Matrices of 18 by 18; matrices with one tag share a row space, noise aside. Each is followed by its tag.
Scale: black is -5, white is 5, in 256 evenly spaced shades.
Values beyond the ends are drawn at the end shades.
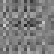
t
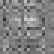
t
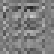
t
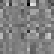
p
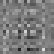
t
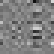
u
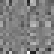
p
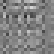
t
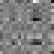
u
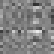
u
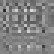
t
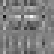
t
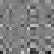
p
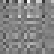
t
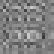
t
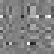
p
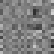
u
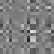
p
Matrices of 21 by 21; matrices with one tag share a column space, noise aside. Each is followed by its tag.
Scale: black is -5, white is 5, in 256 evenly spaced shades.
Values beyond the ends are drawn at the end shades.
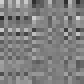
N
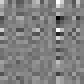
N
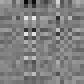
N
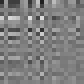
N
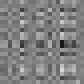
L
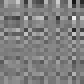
N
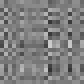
L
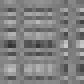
L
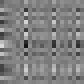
L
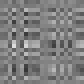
L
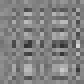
L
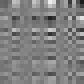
N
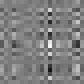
L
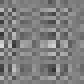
L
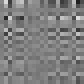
N
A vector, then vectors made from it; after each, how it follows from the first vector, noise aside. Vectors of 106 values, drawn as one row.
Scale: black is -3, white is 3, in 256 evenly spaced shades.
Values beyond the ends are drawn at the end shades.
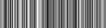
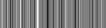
partly zeroed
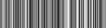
reversed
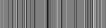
partly zeroed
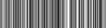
reversed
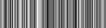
copied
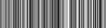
reversed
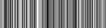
copied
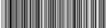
wrapped around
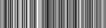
copied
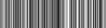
reversed
